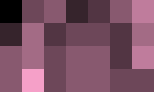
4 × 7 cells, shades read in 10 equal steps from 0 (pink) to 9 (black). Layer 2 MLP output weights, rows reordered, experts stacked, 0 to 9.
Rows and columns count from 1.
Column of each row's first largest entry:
1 1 6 3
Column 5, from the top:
6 5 4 4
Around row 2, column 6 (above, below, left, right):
4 6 5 3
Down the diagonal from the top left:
9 3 5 4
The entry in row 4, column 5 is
4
